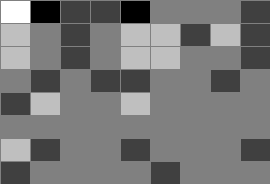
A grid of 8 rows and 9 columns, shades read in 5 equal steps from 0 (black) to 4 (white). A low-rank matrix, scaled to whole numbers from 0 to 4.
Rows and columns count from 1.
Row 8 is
1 2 2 2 2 1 2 2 2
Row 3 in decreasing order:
3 3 3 2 2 2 2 1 1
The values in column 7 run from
1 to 2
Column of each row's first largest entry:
1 1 1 1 2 1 1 2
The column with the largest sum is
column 1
